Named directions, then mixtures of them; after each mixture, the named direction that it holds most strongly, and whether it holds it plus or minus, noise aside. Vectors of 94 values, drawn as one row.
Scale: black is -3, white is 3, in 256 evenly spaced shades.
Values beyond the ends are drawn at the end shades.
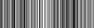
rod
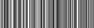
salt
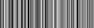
salt, minus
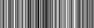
rod, minus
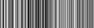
salt, minus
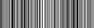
rod, plus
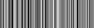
salt, minus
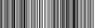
rod, plus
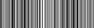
rod, plus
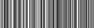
salt, plus
